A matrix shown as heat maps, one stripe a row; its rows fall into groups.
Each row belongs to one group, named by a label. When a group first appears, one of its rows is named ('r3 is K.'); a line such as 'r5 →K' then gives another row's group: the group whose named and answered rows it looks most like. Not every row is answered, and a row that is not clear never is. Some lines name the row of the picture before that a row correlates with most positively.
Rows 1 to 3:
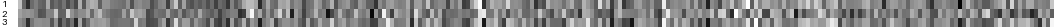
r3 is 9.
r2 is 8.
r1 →9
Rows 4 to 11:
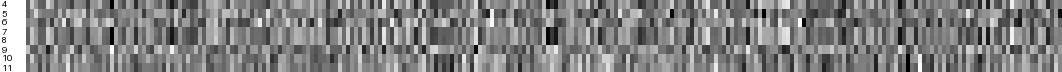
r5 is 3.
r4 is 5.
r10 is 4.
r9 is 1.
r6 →8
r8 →5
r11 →4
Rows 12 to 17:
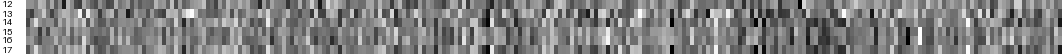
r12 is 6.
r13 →1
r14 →3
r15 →4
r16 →4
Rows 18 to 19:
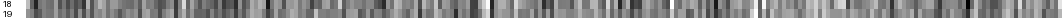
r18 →9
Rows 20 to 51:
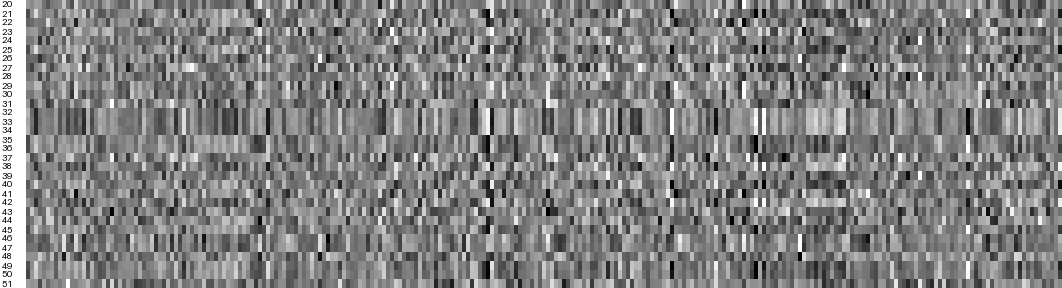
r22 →6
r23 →8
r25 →3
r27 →1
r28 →4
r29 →8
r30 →8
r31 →1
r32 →9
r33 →9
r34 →9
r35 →3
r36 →3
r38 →9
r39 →4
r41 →6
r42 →9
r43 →5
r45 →3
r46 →8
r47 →8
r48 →6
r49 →3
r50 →3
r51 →4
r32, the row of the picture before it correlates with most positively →18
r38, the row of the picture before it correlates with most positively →18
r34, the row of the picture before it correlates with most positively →18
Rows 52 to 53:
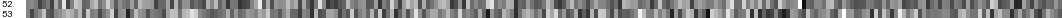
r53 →1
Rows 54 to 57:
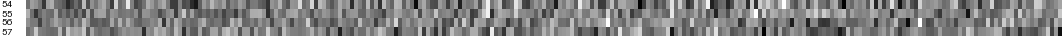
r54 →5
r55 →9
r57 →3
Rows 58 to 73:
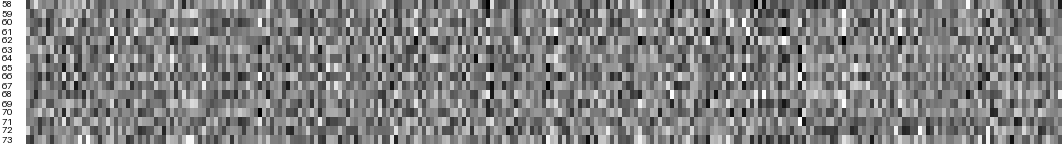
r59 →1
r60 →8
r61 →1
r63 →6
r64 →1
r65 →6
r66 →8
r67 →6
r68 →9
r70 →6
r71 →8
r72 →4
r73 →1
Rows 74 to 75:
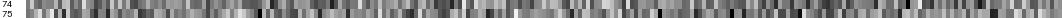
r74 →4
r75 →6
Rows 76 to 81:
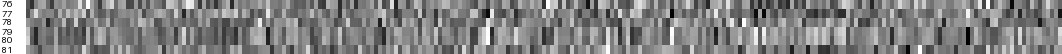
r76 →1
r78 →8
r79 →9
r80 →9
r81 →4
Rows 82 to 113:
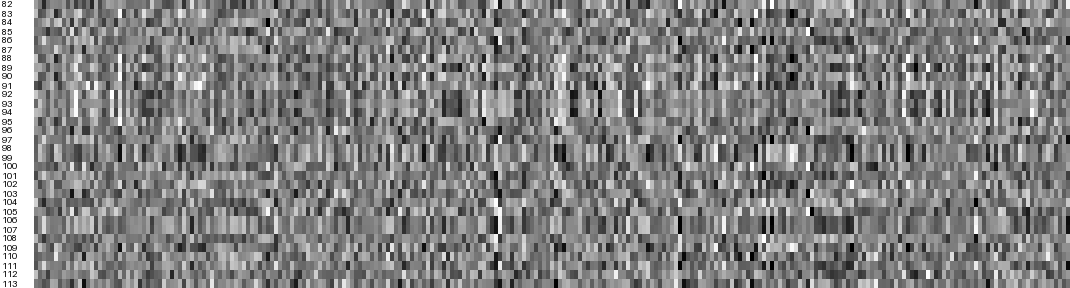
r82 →9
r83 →1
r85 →8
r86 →3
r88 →1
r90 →1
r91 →1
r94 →4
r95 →1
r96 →6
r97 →3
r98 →5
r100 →8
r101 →3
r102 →1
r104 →9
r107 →3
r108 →9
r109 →5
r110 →6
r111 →3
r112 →4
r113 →6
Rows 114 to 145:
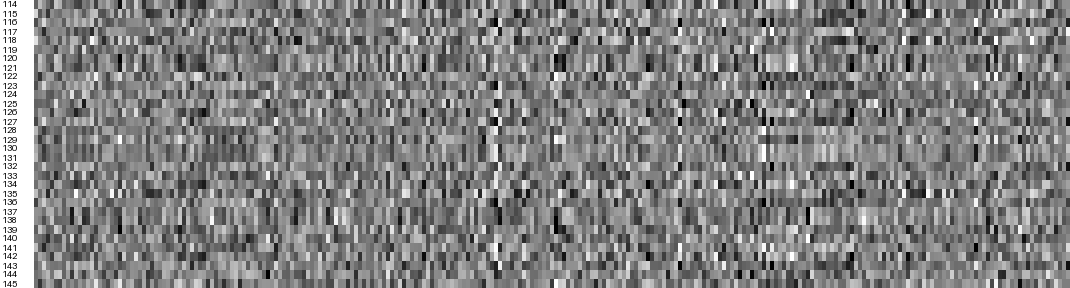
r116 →3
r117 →9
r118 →4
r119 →8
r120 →5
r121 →5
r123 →3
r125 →6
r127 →3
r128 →9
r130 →9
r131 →9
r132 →3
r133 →8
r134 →5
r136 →3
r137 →6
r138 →6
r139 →5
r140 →8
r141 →9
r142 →5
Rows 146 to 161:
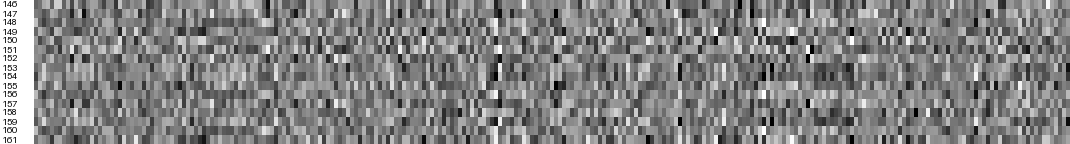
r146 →6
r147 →6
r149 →5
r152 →6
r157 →6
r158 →4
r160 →9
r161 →5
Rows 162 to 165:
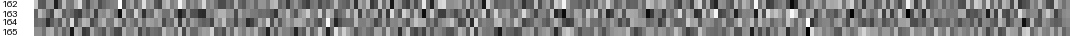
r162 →1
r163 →5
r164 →8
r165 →6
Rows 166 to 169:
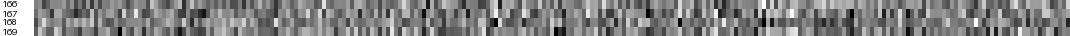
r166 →9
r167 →5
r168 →3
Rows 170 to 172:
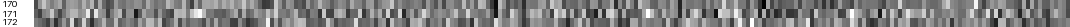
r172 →8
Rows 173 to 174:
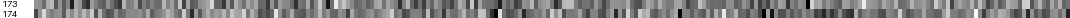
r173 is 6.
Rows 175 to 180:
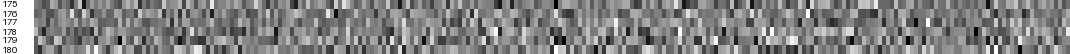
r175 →6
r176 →8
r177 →4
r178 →9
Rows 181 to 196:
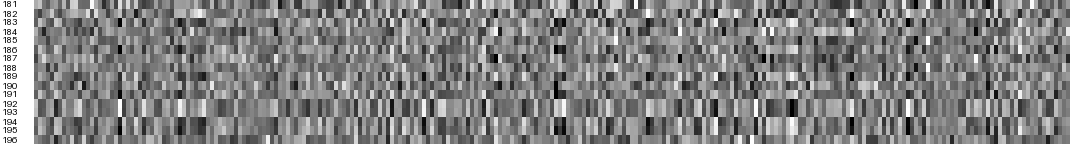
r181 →4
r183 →5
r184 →9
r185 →4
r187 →3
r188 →4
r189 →5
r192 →1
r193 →1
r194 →5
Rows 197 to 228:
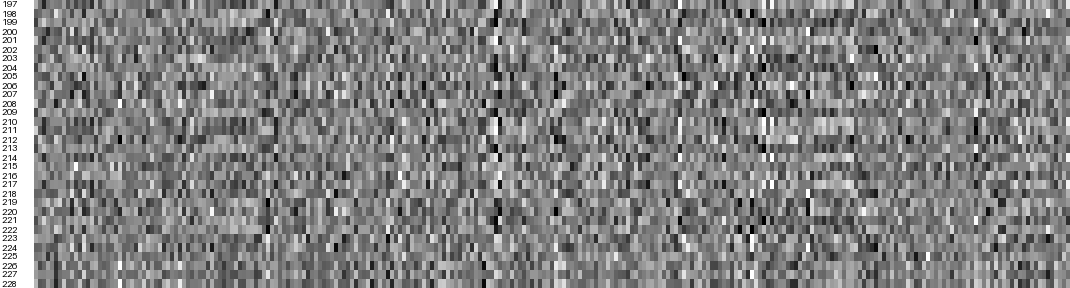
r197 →9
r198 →6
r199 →3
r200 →8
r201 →9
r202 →8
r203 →1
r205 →6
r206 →5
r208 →1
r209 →3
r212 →5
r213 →3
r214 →9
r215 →4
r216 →8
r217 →9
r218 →8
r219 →6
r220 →6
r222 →6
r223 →8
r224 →8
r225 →4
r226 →1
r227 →8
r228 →1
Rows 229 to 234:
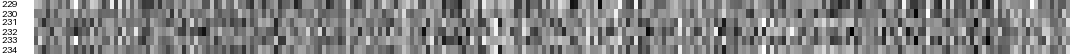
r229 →4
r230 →4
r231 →9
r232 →5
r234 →9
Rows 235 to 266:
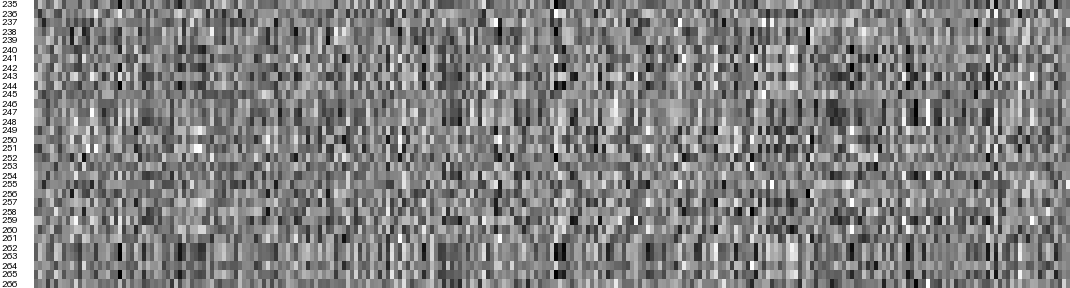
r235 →5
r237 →9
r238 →6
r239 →6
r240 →5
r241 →8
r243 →4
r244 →5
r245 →9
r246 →4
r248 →4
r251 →1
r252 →6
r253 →8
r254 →4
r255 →9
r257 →1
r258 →6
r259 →4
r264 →8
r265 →5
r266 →4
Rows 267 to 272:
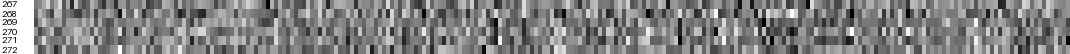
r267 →6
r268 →5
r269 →3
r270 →1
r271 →3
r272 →1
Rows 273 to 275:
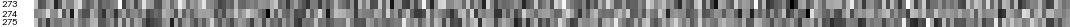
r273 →1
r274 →6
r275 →4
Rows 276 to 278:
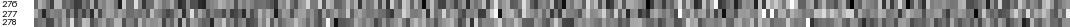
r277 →9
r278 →8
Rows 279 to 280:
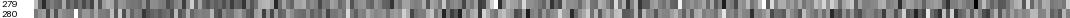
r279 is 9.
